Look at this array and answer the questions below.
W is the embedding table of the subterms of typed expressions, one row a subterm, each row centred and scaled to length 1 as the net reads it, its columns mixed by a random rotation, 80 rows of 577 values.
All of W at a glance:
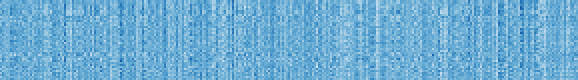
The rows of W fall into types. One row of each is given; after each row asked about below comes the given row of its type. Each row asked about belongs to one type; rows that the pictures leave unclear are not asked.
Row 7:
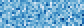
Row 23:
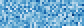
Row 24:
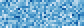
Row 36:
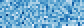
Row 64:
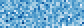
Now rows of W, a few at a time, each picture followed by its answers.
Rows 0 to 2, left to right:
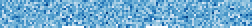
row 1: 36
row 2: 24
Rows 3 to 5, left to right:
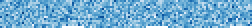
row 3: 36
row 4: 24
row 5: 7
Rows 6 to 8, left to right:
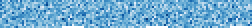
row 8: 7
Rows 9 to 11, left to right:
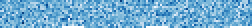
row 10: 23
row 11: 7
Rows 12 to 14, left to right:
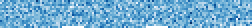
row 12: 23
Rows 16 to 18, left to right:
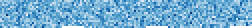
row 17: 24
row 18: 36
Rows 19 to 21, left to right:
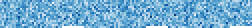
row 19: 24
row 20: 23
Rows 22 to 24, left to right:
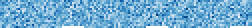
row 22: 7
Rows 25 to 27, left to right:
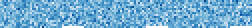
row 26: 64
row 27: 23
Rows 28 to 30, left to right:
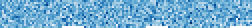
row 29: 36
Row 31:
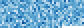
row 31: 64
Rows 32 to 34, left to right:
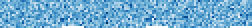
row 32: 7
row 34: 24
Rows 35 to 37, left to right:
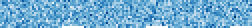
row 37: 23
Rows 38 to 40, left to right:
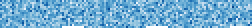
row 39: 24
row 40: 7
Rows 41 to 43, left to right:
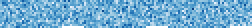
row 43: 64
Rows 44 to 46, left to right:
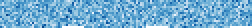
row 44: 36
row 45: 64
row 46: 7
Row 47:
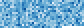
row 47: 24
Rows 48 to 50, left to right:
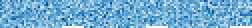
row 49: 64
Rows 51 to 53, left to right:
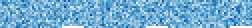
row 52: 24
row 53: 36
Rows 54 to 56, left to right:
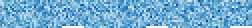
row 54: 23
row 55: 23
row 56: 24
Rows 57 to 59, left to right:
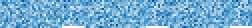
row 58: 7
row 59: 7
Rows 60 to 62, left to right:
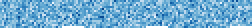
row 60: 24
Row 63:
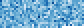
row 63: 36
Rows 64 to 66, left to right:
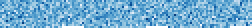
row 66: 36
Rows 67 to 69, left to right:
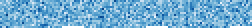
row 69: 24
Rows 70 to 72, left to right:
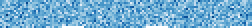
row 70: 64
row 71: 64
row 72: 24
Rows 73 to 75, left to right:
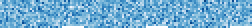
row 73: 23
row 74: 64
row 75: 64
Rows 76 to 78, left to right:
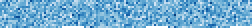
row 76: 24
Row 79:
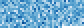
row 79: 64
